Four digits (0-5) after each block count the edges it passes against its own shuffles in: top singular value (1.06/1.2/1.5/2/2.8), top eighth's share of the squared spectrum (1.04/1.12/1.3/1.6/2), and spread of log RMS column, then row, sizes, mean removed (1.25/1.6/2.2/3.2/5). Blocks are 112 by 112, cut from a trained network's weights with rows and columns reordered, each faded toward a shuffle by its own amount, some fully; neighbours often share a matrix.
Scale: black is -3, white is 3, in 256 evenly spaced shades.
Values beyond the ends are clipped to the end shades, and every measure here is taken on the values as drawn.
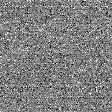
2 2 1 0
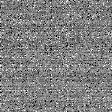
3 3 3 1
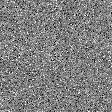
0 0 0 0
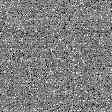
1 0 0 0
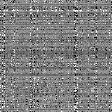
4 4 4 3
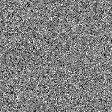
2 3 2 1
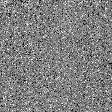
1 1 0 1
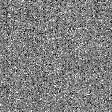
1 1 0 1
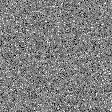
0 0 0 0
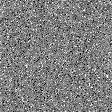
0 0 0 0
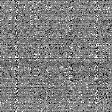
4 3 3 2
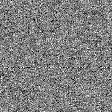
2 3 0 1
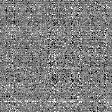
3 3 3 1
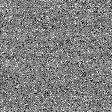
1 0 0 0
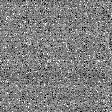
2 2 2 0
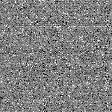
2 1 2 0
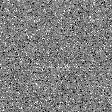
1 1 0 0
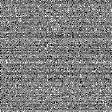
4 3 3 2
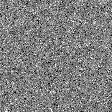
1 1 0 0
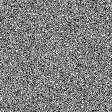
0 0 0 0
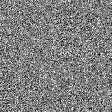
3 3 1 1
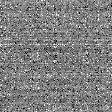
3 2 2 1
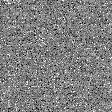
1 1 0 0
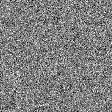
2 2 0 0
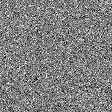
2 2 1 0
